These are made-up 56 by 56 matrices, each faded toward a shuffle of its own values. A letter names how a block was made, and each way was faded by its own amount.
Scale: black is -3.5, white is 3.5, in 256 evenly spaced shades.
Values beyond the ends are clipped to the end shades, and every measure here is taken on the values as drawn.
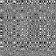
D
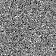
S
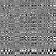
D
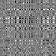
D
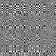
D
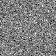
S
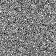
S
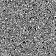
S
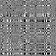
D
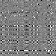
D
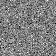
S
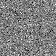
S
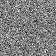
S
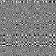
D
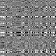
D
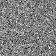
S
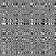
D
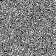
S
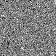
S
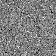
S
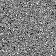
S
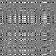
D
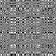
D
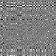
D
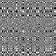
D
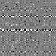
D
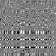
D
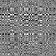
D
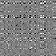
D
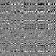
D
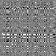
D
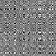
D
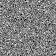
S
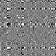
D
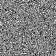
S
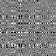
D
